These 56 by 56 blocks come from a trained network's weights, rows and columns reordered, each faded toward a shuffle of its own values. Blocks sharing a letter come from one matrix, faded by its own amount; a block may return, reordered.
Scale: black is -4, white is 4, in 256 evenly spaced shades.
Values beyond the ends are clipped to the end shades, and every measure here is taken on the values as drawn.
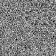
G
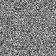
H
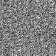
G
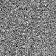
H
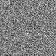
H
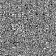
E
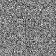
G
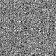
E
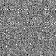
H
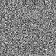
H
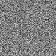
H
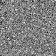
E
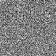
G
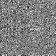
E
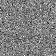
E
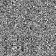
G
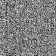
E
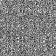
E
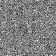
E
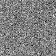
E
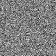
G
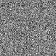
G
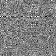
H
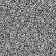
G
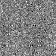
E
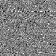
H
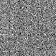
E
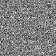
H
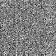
E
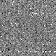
H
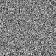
G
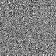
G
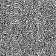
E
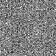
E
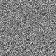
G
